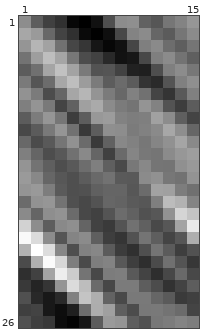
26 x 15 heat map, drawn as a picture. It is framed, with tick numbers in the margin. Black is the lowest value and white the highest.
There is no overall slope. On average the colour sits 40% of the way up the scale. The grain runs diagonally down to the right. The bottom left is the roughest part. No single row or column stands out from its neighbours. The halves do not mirror each other.
